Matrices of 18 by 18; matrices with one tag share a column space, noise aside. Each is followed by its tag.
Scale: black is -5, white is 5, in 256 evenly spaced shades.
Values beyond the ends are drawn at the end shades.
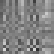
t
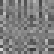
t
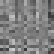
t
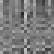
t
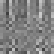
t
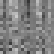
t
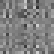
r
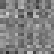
r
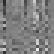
t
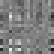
t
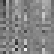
t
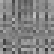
t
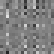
r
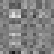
r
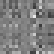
r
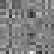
r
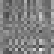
t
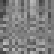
t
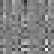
t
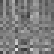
t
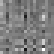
t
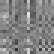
t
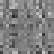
r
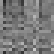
t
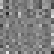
r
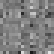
r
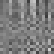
t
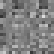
r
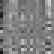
t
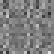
r
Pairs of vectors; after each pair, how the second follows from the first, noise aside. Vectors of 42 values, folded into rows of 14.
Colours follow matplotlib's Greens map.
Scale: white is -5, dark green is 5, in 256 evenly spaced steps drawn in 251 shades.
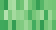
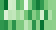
scaled up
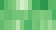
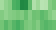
negated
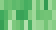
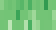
partly zeroed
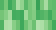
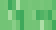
partly zeroed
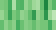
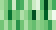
scaled up
